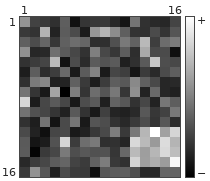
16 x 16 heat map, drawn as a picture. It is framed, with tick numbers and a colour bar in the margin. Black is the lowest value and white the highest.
An odd patch, higher than its surroundings, sits in the bottom right. Neither half mirrors the other. The ninth with the highest average is the bottom right. Overall the values sit about 30% of the way up the scale. The values are skewed, with a long tail toward high values.
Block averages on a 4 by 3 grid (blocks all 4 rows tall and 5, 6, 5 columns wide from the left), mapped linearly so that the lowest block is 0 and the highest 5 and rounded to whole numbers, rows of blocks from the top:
1 1 1 / 1 1 1 / 0 0 2 / 1 1 5
